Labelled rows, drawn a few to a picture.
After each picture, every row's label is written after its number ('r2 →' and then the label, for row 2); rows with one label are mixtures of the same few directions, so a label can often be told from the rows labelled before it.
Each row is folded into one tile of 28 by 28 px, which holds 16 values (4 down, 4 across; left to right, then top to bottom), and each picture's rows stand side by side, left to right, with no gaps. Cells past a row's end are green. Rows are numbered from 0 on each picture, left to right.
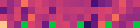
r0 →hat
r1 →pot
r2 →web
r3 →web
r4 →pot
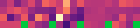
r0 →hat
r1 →hat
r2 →pot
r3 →hat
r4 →web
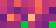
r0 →hat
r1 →pot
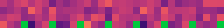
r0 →hat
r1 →hat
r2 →web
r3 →hat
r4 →pot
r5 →hat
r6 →web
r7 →web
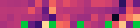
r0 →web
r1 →pot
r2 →web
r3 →web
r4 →pot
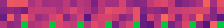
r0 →web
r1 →hat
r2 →hat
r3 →pot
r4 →hat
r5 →web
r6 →web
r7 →pot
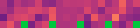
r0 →pot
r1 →hat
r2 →web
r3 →hat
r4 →pot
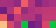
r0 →hat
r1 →web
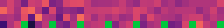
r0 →hat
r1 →hat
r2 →web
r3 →web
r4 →hat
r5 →hat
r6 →web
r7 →hat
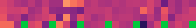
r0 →web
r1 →pot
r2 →web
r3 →hat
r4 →hat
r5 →hat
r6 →pot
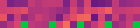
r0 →web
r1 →hat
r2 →pot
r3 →web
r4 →web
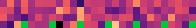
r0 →pot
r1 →web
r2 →hat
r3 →pot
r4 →hat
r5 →hat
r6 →pot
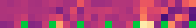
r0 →web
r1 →web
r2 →hat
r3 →web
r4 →pot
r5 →web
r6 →hat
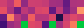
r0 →hat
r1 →pot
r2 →pot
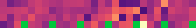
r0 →web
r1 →pot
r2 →web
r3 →pot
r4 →web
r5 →hat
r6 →hat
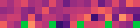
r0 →hat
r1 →hat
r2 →web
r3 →hat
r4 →hat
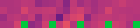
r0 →pot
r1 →web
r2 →pot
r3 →pot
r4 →web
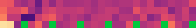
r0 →web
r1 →pot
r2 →web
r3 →pot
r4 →pot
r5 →hat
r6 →hat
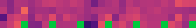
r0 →pot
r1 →web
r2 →hat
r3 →web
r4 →pot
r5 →hat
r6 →web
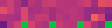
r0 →hat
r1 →hat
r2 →hat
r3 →hat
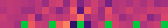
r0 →pot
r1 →hat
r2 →pot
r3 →hat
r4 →hat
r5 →hat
